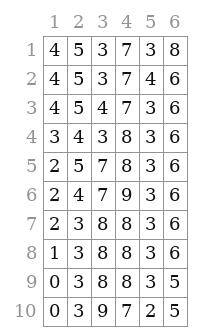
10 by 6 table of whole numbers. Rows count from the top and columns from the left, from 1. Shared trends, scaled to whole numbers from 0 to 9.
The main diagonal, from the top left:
4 5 4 8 3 6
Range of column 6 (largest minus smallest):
3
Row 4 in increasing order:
3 3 3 4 6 8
